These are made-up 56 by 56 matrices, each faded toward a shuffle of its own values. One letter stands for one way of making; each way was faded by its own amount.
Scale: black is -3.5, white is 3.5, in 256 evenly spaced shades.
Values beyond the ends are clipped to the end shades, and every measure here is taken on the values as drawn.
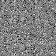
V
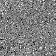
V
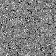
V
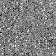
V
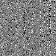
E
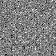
V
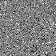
V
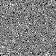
V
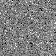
V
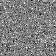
V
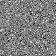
V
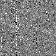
E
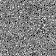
V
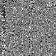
E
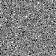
V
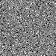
V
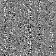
E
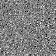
V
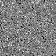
V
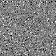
V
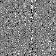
E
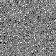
V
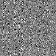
E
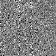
E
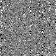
E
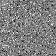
V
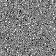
V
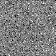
V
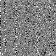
E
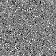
V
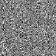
E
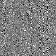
E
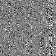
E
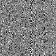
E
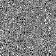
E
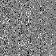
E
